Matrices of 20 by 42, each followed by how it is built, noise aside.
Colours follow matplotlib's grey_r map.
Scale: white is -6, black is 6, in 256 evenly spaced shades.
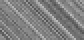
Toeplitz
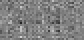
low rank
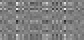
low rank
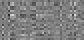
low rank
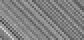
Toeplitz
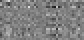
low rank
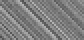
Toeplitz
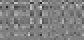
low rank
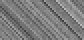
Toeplitz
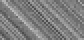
Toeplitz
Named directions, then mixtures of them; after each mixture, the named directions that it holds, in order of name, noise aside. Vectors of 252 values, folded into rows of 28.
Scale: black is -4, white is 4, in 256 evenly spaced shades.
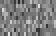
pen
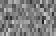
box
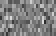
box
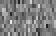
pen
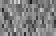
box, pen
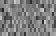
box, pen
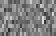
box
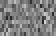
box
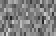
box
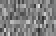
box, pen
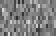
pen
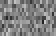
box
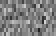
box, pen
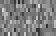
pen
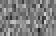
box, pen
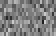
box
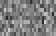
box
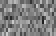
box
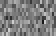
box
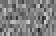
box, pen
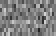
box, pen
